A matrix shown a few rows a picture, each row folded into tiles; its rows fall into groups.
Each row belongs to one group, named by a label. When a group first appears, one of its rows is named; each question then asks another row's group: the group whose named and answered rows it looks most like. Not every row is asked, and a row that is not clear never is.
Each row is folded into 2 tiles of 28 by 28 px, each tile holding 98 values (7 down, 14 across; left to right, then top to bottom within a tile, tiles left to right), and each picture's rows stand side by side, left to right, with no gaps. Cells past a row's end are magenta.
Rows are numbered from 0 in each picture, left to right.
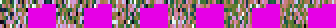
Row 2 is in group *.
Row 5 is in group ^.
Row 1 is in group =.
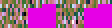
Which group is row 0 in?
^
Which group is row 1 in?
*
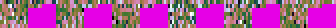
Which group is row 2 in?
^
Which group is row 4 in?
*
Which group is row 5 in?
^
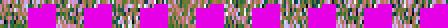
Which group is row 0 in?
^
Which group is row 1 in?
=
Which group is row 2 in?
*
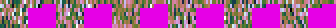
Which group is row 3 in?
*
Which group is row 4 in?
^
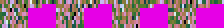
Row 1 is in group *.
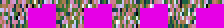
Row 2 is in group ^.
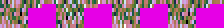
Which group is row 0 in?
=
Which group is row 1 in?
*
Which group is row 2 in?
=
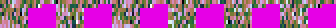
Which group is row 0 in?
=
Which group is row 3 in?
*
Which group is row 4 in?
^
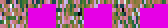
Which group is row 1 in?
^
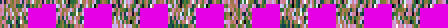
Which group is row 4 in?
*
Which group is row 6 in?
=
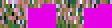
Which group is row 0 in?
^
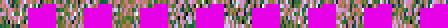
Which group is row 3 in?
*
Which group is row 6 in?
*
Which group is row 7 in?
=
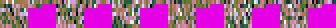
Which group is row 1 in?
=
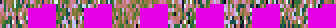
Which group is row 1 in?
*
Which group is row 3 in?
*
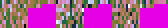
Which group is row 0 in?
^
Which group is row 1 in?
*
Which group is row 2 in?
*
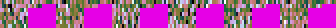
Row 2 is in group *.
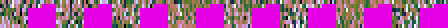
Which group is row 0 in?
=
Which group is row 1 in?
*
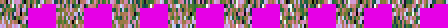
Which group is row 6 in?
=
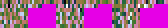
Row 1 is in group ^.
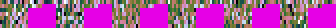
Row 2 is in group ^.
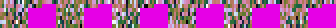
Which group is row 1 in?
^
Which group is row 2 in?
*
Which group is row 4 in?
*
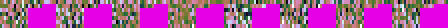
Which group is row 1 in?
*
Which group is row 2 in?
^
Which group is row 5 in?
=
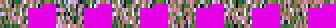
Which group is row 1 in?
=
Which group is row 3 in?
*
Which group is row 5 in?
^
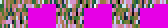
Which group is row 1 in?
=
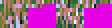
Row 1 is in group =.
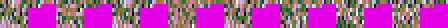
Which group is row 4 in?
=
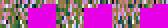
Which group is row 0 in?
*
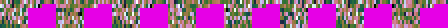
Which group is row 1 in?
^
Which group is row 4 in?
^
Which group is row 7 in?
=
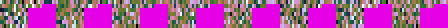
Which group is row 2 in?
^
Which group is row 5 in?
=
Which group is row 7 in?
^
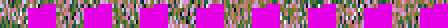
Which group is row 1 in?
*
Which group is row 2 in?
^
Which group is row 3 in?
=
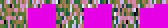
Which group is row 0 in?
^
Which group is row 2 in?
^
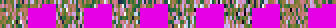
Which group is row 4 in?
=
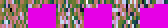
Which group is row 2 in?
*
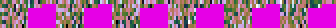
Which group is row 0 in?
*
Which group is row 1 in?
*
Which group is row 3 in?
*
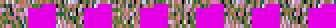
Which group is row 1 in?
=
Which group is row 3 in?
*
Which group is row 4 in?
=
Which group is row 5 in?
=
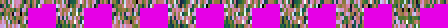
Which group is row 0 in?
=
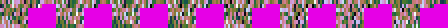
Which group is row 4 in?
=
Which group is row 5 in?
*
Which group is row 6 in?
*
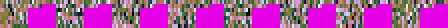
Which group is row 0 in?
^
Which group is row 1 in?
^
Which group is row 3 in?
*
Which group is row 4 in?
^
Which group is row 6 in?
*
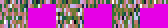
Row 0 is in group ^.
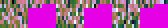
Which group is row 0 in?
^
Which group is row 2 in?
*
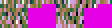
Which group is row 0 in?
*
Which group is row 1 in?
=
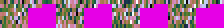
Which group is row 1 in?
=
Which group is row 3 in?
^
